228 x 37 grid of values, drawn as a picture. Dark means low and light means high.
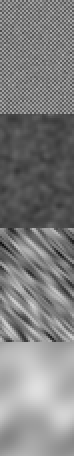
It is made of 4 by 1 panels. Panel 1,1: middling, checkered, strong in contrast. Panel 2,1: low, blotchy, faint in contrast. Panel 3,1: middling, slanting down to the right, strong in contrast. Panel 4,1: high, smooth.
